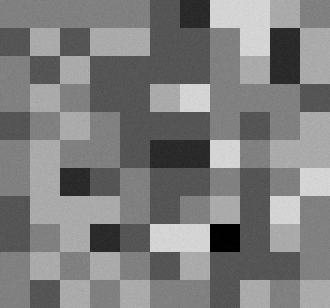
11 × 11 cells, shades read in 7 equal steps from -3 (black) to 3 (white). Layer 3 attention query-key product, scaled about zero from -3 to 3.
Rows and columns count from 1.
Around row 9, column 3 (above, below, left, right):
1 0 0 -2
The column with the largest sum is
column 11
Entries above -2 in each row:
10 10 10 11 11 9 10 11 9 11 11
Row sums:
2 0 -4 1 -3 0 -3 3 -2 -1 2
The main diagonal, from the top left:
0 1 1 -1 -1 -2 -1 1 -1 -1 1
